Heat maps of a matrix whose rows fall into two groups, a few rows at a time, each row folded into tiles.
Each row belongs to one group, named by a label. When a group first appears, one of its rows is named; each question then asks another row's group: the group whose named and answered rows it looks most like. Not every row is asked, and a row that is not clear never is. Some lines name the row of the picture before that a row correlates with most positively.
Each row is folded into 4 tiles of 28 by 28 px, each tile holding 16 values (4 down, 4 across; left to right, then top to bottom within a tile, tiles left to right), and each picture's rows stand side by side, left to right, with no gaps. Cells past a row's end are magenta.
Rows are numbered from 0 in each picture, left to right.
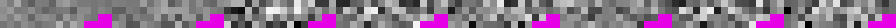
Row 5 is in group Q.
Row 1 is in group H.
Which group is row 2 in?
H
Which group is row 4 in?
H
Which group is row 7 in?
H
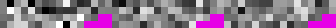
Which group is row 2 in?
H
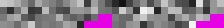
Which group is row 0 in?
Q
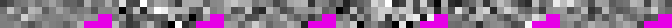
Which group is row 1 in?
H
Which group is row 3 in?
H
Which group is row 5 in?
Q
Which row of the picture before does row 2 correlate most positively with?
0
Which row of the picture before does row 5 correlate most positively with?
0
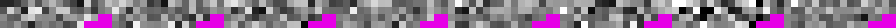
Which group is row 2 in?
Q
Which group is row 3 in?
H
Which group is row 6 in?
Q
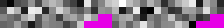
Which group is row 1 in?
Q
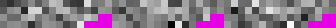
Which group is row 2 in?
H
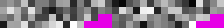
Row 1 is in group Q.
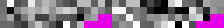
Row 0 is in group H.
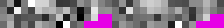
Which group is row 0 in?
H
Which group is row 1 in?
H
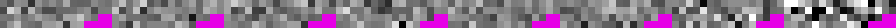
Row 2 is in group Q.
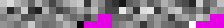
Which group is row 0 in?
Q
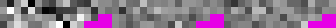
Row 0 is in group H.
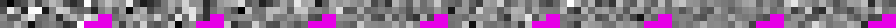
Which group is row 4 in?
H
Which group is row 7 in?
Q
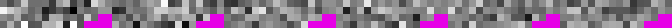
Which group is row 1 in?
H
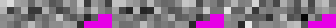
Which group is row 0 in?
Q
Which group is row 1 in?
Q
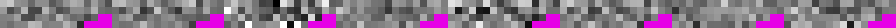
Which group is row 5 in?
Q
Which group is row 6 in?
H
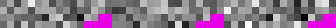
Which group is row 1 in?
H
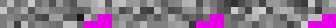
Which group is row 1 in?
Q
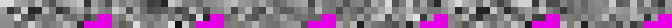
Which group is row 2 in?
Q
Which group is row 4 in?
Q
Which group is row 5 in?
H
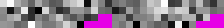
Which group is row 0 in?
Q
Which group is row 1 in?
H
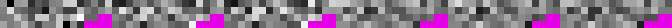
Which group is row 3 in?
Q
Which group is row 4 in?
Q
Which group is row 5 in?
Q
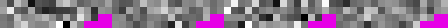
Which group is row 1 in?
H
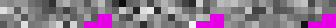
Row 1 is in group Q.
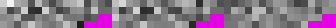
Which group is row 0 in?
Q
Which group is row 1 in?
Q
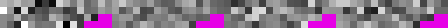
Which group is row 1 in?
Q
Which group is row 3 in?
Q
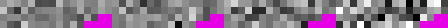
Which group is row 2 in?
Q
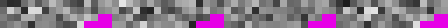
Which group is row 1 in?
Q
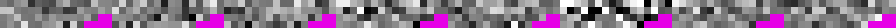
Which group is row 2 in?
H
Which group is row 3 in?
Q
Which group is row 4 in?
H
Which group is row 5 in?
Q
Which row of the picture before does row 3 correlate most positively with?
1
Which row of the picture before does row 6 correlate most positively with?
1
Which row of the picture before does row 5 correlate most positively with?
1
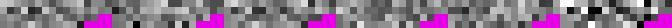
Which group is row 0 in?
Q
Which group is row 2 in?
Q
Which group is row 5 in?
Q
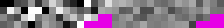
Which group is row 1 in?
Q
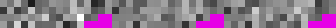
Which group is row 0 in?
H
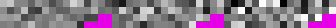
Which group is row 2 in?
H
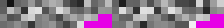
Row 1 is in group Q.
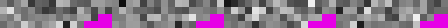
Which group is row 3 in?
H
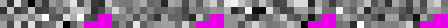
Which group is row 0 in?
H
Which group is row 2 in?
Q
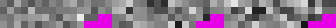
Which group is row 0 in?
H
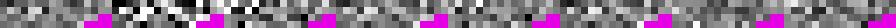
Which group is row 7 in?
Q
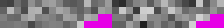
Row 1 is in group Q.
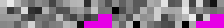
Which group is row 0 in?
Q
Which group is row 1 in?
H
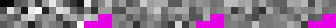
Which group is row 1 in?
H
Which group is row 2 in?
Q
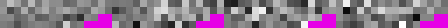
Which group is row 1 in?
H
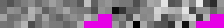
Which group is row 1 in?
H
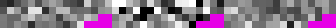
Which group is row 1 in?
Q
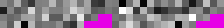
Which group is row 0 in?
H
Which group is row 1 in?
H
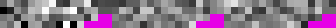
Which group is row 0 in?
H
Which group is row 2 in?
Q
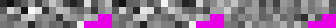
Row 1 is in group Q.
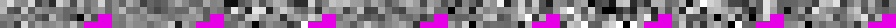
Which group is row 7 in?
H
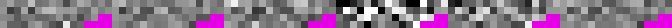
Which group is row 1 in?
Q
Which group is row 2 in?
Q
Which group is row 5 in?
Q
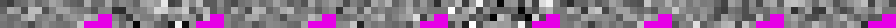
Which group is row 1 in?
H
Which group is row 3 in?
H
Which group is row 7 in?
Q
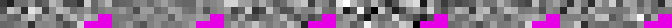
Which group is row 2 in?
Q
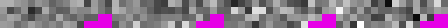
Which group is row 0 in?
Q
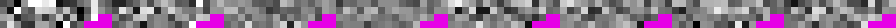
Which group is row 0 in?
H
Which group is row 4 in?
Q
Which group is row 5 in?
Q
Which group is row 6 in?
H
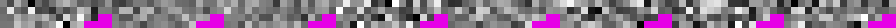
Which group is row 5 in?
Q
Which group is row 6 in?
H
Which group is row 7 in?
H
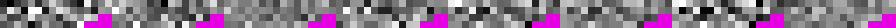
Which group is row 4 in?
Q
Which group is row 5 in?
Q
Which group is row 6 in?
Q
